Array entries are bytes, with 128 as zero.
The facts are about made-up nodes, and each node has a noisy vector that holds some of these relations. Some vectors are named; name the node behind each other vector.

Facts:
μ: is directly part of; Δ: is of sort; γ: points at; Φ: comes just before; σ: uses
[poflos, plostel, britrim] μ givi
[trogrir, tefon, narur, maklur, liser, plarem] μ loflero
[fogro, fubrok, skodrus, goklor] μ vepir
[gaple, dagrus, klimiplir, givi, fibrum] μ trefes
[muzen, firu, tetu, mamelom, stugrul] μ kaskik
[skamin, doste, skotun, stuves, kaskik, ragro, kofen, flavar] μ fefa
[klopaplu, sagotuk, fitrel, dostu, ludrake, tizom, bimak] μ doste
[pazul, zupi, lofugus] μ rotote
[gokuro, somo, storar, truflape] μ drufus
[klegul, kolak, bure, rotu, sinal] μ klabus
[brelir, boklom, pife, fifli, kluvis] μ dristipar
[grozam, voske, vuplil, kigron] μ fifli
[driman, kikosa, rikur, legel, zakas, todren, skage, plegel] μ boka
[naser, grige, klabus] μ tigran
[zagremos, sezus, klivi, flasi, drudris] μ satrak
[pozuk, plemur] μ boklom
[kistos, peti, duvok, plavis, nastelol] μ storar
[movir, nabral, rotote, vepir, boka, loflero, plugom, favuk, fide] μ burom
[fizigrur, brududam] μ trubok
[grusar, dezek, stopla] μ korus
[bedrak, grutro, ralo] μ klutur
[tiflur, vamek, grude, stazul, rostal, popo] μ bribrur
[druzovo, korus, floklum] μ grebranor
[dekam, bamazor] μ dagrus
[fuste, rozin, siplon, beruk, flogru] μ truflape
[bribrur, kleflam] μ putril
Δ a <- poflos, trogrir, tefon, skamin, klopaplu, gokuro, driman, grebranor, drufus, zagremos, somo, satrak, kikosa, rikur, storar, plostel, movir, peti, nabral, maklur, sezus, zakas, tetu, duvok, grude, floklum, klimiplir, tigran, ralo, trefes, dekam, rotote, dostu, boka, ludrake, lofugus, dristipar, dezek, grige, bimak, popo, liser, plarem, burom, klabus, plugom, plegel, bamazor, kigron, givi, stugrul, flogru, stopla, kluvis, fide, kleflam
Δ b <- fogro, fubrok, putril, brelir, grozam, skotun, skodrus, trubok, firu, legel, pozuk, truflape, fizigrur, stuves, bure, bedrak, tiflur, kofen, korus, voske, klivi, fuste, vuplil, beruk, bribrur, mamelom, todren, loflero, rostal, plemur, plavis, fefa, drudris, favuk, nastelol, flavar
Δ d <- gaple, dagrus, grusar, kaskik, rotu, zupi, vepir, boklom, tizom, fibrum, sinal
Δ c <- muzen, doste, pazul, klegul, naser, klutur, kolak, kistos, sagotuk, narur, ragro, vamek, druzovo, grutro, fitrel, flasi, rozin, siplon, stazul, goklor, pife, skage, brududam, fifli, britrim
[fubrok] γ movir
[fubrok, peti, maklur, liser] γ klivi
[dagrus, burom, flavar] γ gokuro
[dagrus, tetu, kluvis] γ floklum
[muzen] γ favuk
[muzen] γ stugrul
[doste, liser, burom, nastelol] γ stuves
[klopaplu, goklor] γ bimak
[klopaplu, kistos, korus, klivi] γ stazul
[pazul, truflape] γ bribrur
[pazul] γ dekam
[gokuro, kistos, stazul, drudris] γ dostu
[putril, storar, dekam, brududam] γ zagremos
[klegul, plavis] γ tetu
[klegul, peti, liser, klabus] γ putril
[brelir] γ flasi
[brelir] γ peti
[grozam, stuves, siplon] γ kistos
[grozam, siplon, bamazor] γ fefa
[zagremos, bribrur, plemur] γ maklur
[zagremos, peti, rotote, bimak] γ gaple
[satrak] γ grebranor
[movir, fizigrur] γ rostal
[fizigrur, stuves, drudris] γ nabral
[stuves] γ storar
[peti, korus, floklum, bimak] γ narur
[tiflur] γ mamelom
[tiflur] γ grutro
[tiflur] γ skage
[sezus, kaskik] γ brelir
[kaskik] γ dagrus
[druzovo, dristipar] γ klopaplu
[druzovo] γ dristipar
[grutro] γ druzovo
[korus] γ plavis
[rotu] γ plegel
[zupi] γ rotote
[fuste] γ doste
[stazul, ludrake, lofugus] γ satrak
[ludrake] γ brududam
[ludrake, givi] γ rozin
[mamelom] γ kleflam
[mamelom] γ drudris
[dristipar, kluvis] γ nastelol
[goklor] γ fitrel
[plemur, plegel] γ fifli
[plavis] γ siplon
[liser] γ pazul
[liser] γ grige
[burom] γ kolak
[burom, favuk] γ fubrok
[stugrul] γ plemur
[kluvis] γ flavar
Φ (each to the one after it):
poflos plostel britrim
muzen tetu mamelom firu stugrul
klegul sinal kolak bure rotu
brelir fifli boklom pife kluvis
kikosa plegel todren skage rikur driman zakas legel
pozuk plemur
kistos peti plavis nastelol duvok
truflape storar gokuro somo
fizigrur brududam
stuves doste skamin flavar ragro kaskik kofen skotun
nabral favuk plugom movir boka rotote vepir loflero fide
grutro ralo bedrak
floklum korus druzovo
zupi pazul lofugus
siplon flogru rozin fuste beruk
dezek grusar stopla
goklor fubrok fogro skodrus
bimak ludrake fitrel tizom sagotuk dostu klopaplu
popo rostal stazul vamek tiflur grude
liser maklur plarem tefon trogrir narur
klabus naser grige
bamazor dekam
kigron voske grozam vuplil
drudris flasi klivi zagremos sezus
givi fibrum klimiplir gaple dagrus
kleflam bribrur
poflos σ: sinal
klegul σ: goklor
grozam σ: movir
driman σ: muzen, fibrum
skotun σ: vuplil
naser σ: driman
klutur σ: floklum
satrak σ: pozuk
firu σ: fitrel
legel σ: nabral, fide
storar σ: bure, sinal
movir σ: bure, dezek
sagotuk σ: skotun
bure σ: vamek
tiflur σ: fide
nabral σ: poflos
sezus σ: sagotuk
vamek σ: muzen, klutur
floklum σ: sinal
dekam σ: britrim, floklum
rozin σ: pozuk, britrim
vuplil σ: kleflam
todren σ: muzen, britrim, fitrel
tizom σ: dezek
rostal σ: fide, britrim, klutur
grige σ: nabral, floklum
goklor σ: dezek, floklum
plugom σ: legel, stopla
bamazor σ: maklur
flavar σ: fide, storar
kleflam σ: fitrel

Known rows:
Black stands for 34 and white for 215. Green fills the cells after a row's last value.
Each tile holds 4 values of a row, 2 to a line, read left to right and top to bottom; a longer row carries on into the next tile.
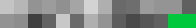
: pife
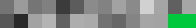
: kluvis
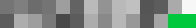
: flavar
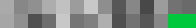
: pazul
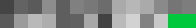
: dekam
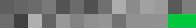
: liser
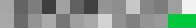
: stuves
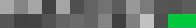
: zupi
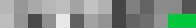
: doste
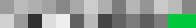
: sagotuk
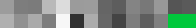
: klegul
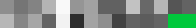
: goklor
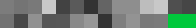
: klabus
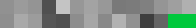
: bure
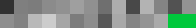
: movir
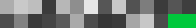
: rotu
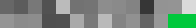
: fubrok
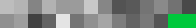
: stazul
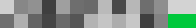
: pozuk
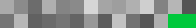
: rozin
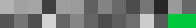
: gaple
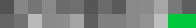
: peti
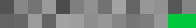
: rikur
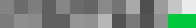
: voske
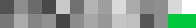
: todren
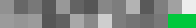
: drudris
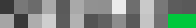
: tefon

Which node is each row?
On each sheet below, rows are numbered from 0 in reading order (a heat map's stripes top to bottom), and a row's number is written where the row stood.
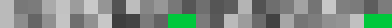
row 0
grutro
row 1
nabral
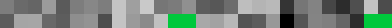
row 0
satrak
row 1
bribrur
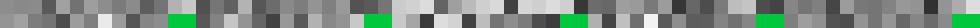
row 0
mamelom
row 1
grige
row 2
fitrel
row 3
dezek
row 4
plemur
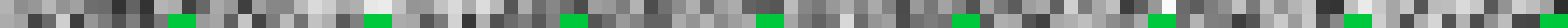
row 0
flasi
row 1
firu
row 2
klutur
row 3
stopla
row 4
siplon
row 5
tiflur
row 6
legel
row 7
muzen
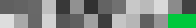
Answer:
kleflam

